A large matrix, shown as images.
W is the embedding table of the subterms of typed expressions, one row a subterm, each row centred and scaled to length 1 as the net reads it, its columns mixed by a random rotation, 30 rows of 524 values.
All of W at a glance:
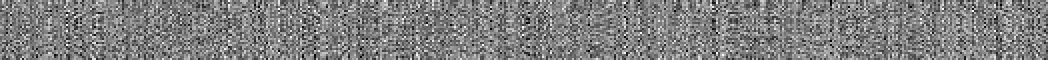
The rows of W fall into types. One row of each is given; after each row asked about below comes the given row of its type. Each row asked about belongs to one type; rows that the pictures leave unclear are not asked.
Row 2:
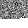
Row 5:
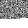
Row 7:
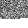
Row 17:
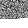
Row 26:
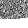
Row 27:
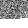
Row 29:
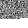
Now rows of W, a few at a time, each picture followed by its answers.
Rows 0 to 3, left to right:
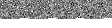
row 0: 2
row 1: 26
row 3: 5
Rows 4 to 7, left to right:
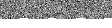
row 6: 29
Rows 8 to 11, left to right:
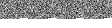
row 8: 27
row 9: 26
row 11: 26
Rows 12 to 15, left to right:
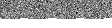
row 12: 7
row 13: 17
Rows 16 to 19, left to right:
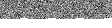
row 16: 29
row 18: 27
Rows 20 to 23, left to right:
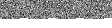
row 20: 2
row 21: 29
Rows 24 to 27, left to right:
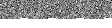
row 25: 7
